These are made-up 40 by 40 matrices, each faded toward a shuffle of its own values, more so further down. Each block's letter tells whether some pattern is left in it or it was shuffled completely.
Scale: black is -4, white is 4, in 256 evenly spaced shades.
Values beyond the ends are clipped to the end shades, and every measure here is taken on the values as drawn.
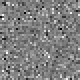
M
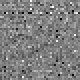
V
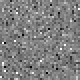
M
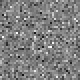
M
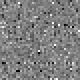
V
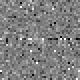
V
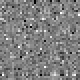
V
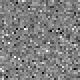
M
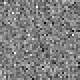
M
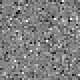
M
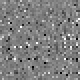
V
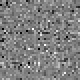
V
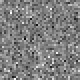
M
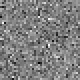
M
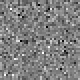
V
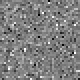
M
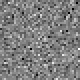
M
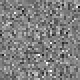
V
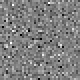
V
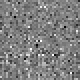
V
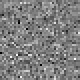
V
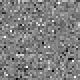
V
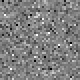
M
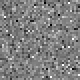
M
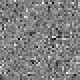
V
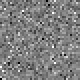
M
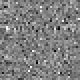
V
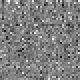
V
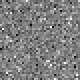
M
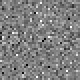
V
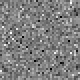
M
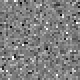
M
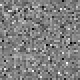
M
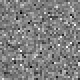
M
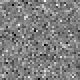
M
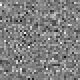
V
